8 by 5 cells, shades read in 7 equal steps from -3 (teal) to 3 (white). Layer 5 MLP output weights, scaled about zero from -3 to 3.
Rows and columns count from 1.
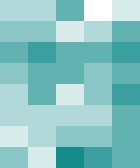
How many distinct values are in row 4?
2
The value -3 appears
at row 8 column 3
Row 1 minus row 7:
-1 0 -1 3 3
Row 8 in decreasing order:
2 0 -1 -2 -3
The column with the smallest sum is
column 5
